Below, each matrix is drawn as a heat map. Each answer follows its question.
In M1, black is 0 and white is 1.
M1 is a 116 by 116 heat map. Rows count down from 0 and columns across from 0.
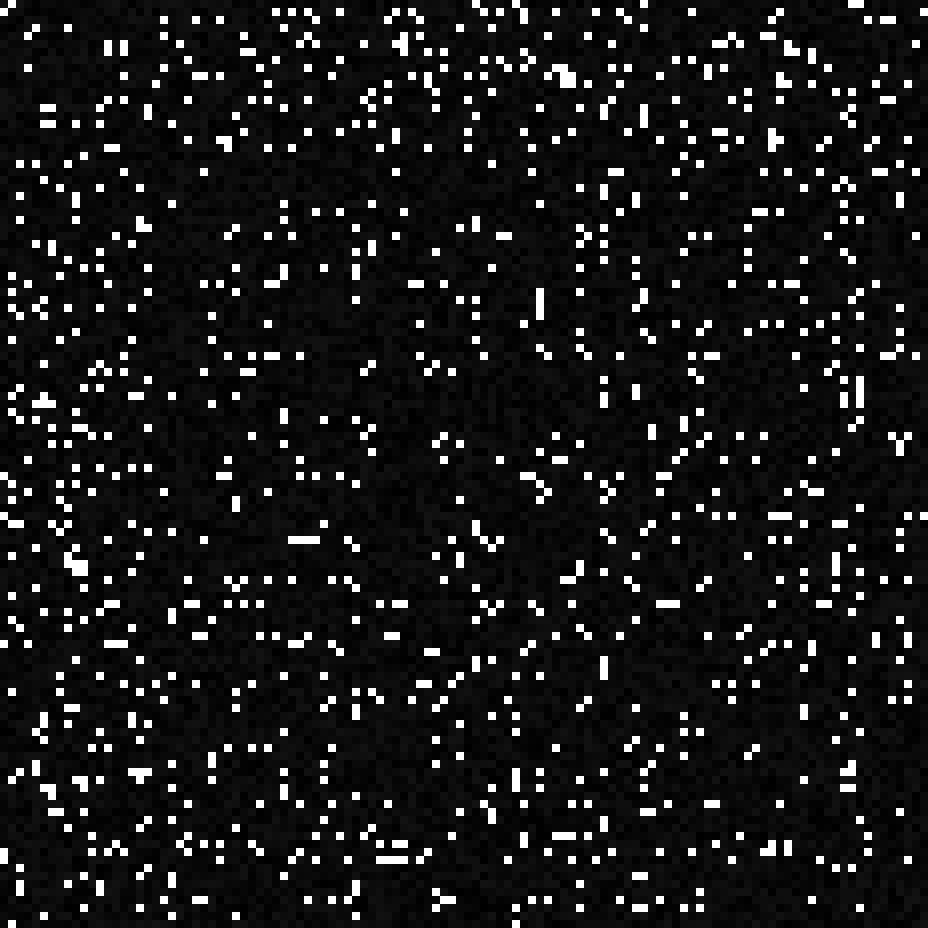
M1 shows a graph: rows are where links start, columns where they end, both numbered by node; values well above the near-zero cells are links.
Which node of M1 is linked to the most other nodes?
node 75
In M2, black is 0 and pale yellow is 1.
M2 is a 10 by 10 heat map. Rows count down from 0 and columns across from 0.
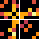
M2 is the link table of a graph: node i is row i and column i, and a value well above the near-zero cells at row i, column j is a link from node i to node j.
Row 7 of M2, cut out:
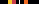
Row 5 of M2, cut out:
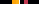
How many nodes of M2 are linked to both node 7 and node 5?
2
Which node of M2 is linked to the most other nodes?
node 3
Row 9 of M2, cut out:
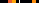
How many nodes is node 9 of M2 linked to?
3
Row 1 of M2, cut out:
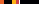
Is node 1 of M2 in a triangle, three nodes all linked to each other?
yes
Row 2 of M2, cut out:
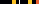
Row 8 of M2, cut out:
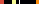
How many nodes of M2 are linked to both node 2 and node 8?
2
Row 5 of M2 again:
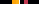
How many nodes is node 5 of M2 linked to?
3
